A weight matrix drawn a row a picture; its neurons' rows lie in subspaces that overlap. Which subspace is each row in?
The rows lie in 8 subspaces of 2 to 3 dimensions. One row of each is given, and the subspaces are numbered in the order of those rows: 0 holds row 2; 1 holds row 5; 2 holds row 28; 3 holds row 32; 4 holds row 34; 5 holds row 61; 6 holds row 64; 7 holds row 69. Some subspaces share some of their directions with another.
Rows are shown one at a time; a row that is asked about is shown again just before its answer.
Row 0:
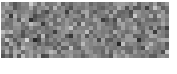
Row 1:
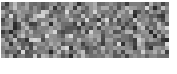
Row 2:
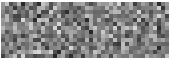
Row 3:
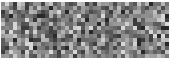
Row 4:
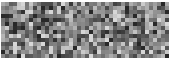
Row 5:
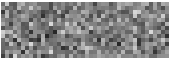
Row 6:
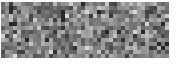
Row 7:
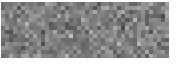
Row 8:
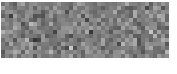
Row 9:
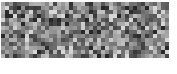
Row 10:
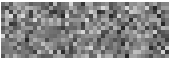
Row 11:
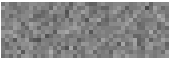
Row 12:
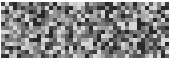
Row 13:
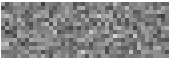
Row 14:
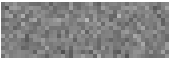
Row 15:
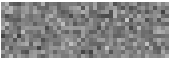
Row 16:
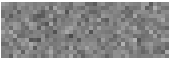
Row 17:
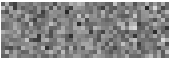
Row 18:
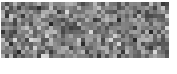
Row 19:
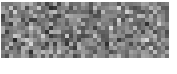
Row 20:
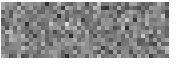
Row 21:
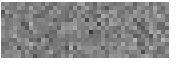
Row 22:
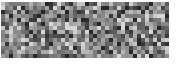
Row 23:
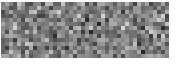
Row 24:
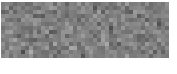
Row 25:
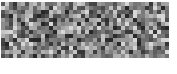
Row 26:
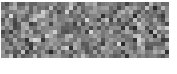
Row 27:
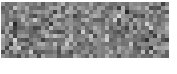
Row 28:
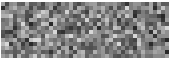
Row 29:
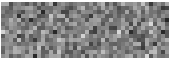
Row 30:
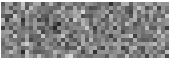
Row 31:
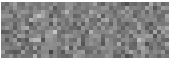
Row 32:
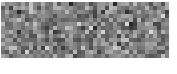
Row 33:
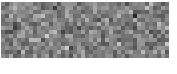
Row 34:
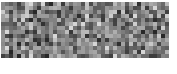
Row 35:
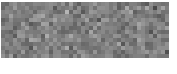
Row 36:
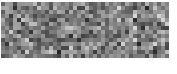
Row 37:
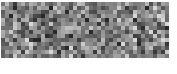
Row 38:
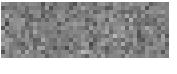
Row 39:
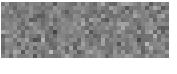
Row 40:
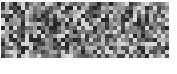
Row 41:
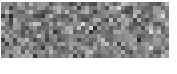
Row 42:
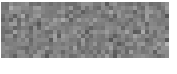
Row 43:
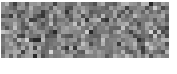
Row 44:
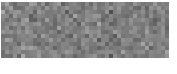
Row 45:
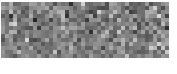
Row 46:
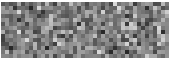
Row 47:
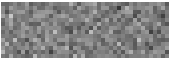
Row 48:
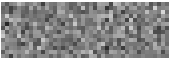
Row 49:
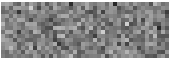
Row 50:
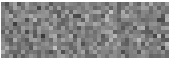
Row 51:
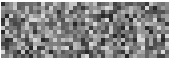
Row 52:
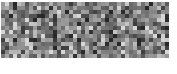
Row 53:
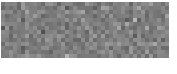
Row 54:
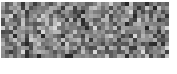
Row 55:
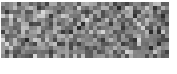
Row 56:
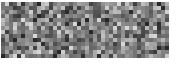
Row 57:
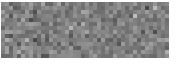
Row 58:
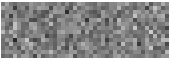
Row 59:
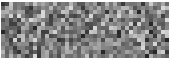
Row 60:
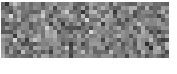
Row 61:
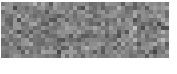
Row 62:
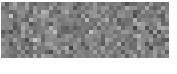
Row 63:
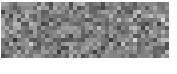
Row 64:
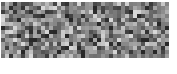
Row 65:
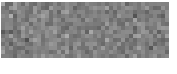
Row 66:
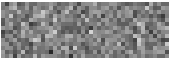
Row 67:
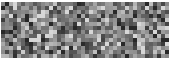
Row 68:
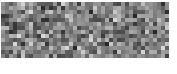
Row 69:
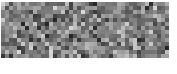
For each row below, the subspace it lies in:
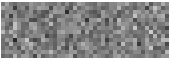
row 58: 6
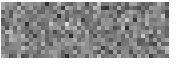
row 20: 0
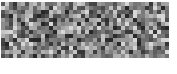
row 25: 2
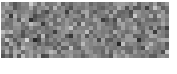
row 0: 4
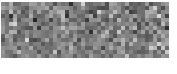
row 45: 1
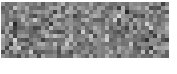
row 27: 6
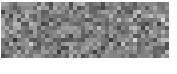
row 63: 5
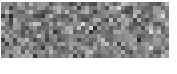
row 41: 3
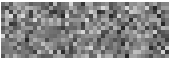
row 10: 1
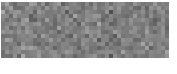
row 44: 4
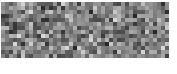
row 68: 6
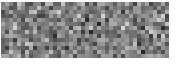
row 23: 4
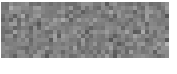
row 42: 1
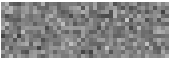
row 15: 2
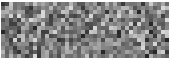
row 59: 5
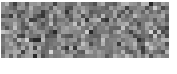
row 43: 5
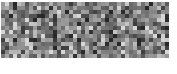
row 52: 4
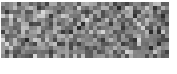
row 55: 3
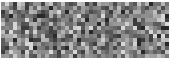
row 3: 4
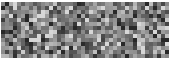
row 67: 3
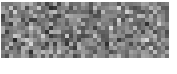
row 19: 6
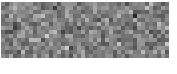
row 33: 6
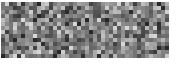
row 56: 0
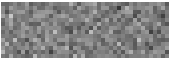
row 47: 3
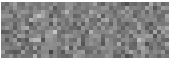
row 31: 5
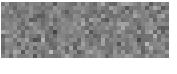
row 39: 5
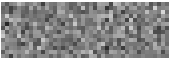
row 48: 2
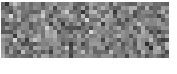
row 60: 2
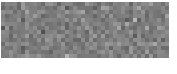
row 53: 0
